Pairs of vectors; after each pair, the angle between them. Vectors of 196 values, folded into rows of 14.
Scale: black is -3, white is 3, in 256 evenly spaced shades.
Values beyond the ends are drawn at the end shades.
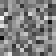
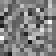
nearly opposite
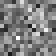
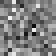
partly opposed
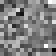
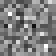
partly aligned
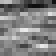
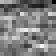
nearly parallel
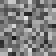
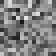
partly aligned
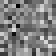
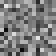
partly opposed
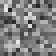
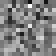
partly aligned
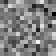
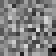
partly opposed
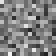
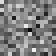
nearly parallel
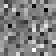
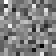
nearly opposite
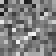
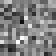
partly aligned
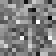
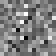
partly aligned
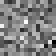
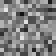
partly aligned
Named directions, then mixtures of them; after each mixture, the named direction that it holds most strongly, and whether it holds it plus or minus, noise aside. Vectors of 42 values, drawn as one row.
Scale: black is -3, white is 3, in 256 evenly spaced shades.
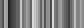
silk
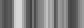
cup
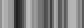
cup, minus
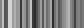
silk, minus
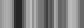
cup, minus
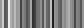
silk, minus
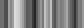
cup, plus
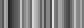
silk, plus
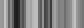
cup, minus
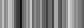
cup, minus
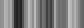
cup, minus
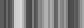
cup, plus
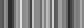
silk, plus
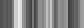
cup, plus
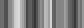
cup, plus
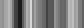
cup, minus
